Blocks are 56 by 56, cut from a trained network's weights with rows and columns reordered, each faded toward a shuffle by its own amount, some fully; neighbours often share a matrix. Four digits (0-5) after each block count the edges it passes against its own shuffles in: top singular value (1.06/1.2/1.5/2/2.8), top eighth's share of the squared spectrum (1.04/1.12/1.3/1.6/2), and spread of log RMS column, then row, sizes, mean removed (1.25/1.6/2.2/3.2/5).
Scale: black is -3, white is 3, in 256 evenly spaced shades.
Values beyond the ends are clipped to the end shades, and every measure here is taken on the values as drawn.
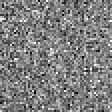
0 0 0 0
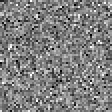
0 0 0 0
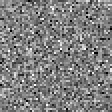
0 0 0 0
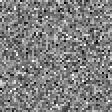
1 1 0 0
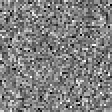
0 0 0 0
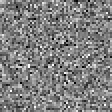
2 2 1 0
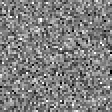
0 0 0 0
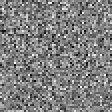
3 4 0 2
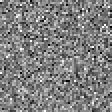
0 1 0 0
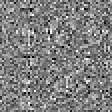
3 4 2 2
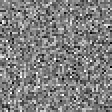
1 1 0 0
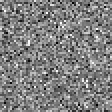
1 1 0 0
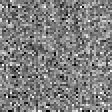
2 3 0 2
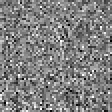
1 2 0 2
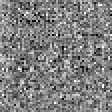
2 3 0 2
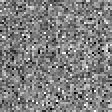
2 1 0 0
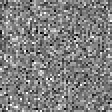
1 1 0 0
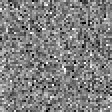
1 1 0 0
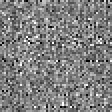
2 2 0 2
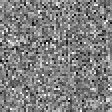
1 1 0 1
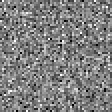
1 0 0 0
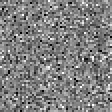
0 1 0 0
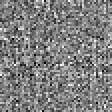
2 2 0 2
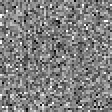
1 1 0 0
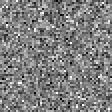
0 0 1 0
